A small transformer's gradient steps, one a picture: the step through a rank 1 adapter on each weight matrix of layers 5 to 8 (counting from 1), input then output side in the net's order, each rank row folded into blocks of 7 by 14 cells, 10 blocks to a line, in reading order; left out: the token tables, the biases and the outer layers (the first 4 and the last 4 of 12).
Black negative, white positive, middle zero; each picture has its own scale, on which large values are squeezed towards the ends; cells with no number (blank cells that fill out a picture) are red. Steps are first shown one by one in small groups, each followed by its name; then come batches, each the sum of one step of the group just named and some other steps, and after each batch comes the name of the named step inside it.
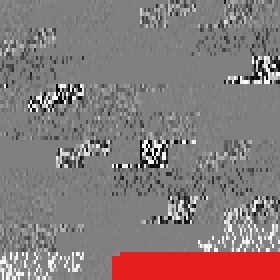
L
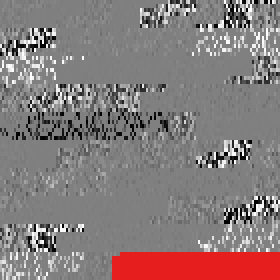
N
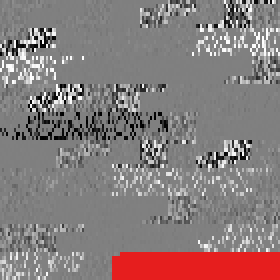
N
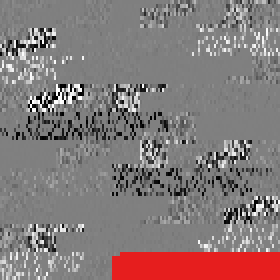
N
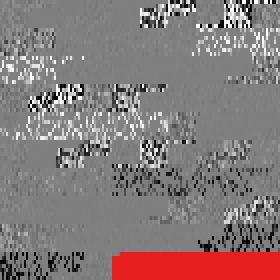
N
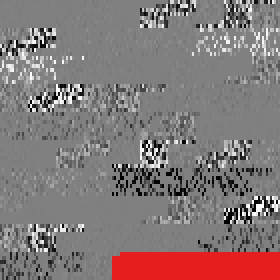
N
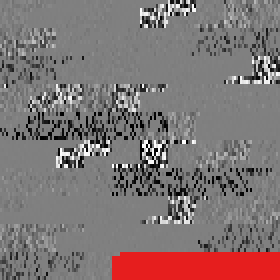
L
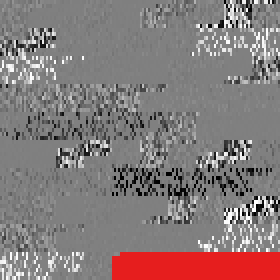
L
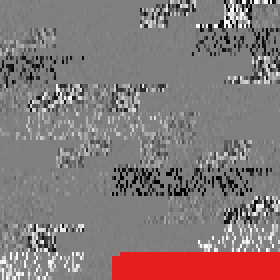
L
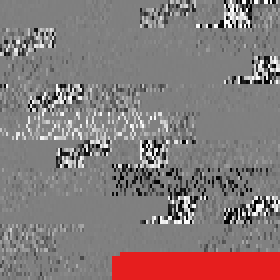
N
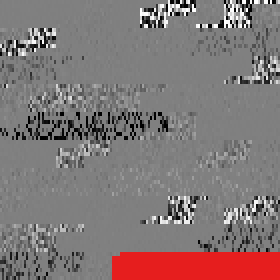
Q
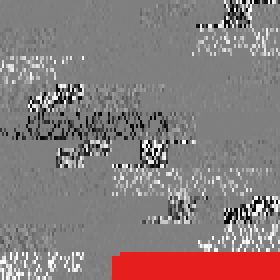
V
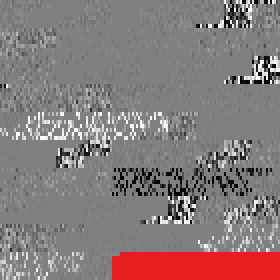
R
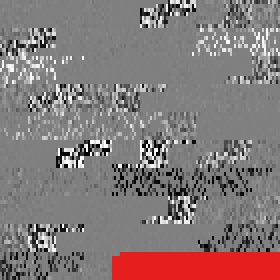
V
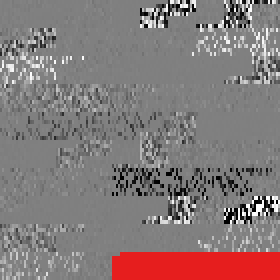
V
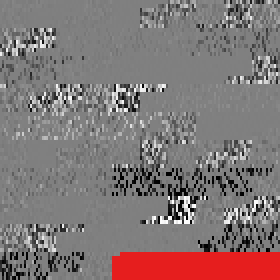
V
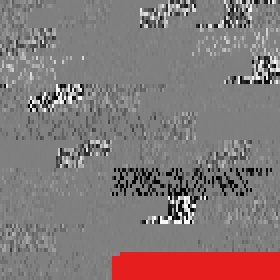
R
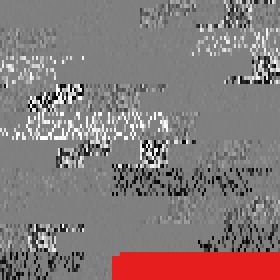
R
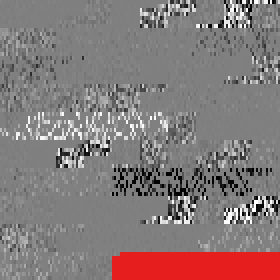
R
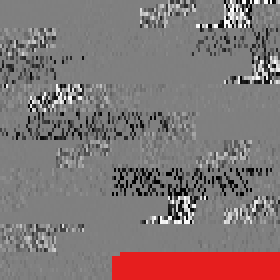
Q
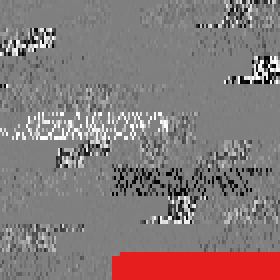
R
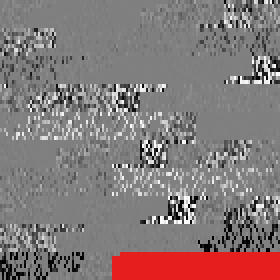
V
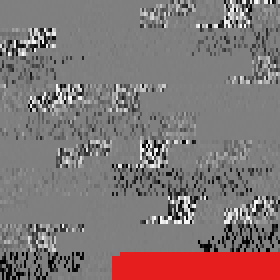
Q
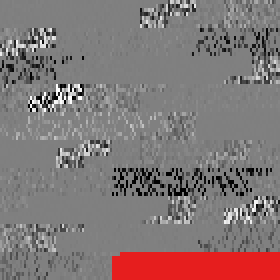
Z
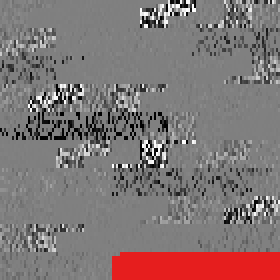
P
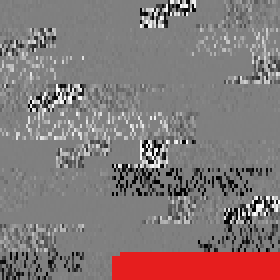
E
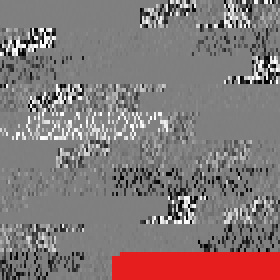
Z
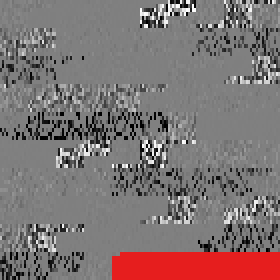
P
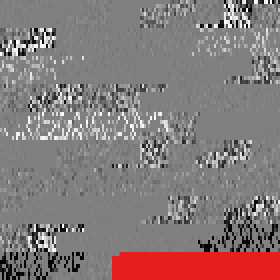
P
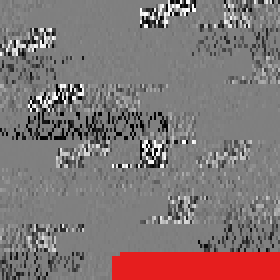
P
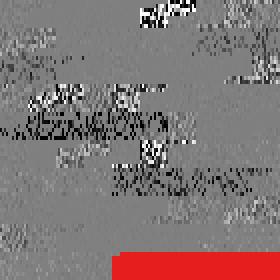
P
